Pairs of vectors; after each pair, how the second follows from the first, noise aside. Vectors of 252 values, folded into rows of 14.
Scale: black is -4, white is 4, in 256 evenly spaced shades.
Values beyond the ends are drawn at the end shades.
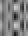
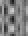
reversed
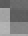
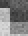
scaled up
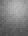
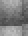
wrapped around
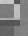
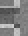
wrapped around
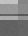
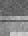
reversed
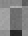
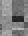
wrapped around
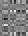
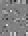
partly zeroed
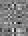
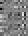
wrapped around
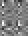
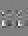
partly zeroed
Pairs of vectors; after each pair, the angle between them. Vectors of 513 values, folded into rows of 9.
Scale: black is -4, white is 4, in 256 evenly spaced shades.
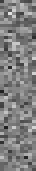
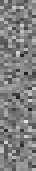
orthogonal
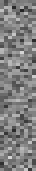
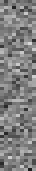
nearly parallel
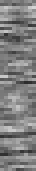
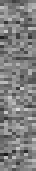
partly aligned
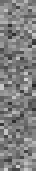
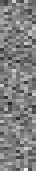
partly aligned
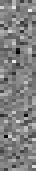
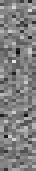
nearly parallel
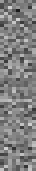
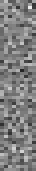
partly opposed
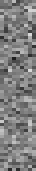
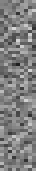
partly aligned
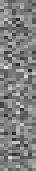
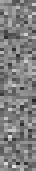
orthogonal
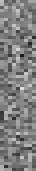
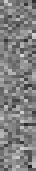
partly opposed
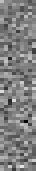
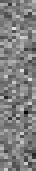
orthogonal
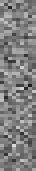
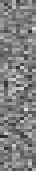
partly aligned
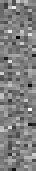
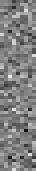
partly opposed
